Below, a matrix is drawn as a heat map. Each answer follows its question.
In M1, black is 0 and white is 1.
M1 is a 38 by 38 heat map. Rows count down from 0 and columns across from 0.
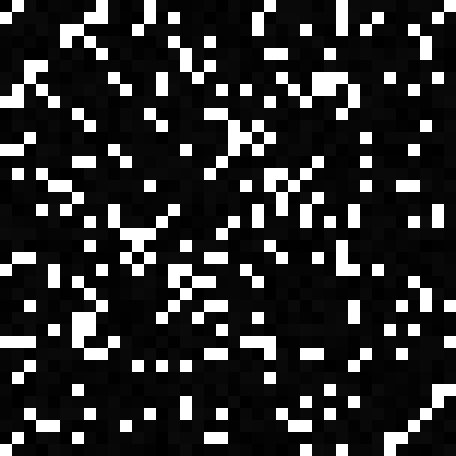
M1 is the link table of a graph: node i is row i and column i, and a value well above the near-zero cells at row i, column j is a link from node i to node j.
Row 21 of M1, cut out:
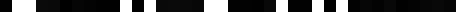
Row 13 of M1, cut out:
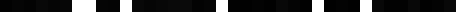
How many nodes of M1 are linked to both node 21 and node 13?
3
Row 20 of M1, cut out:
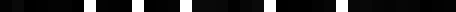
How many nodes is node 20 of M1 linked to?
5
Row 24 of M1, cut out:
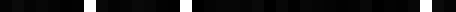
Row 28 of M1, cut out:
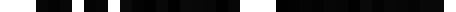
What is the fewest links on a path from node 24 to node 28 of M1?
3
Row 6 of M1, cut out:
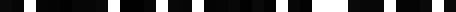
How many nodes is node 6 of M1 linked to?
10
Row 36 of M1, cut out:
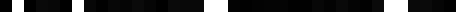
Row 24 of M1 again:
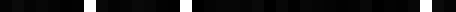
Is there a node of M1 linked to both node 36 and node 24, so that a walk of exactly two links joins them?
no
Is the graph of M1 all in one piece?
yes
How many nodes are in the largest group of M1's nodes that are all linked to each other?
4
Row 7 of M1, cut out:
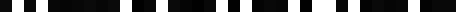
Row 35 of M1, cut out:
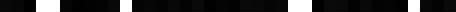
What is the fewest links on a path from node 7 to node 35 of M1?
2
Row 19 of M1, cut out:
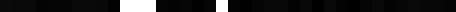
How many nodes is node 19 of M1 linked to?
4
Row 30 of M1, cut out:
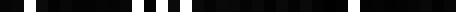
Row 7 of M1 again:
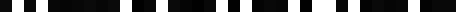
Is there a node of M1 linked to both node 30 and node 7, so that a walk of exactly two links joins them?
yes
